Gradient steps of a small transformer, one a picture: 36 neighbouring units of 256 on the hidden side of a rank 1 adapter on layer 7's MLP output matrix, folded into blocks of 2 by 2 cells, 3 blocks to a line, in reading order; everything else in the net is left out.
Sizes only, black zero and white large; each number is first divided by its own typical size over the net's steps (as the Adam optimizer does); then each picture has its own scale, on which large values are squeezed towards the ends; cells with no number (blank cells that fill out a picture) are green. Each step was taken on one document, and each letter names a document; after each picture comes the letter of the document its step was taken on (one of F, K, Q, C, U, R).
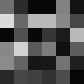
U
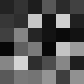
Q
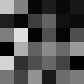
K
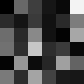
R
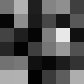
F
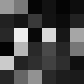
K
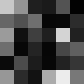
F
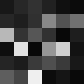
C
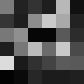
R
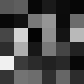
K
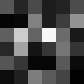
C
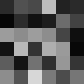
F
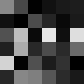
K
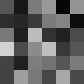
Q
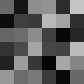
R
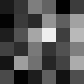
C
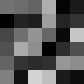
R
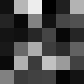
R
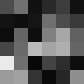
F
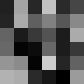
F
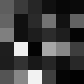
C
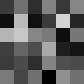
Q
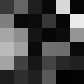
U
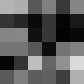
Q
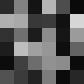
U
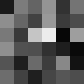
U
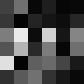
K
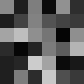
Q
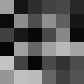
F
